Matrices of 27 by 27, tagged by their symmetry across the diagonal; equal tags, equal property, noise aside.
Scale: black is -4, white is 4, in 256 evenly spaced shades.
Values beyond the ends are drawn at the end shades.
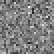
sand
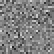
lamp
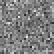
sand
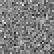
lamp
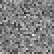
sand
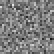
sand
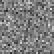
sand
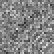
lamp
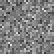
lamp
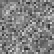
lamp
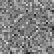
lamp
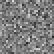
sand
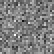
sand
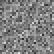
lamp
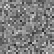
lamp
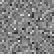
lamp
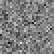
sand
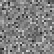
lamp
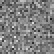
sand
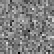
sand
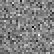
sand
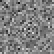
lamp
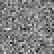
sand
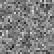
sand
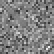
lamp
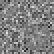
lamp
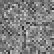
lamp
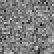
sand
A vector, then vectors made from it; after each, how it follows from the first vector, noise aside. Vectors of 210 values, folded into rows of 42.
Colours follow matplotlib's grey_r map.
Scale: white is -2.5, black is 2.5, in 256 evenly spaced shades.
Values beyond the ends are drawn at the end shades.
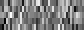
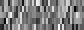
copied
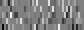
partly zeroed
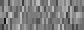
shrunk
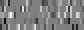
partly zeroed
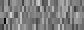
shrunk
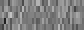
shrunk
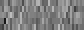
shrunk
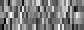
copied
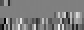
partly zeroed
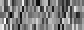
negated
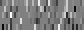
partly zeroed
